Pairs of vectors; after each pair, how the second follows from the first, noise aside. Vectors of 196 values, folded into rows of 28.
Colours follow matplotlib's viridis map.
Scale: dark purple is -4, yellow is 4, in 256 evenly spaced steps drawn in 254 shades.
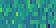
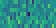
wrapped around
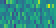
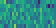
negated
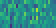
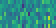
wrapped around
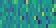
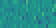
shrunk
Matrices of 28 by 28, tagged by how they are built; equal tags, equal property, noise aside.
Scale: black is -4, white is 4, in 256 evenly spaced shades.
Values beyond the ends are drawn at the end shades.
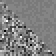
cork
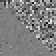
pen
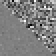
pen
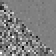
cork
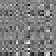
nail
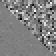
pen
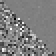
cork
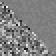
cork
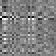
nail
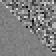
pen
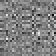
nail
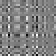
nail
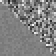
pen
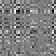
nail
